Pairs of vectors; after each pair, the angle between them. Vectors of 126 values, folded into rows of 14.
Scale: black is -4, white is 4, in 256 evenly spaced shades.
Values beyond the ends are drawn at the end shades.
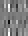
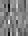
nearly opposite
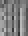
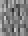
partly aligned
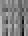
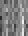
nearly opposite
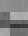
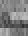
nearly parallel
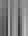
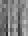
nearly parallel
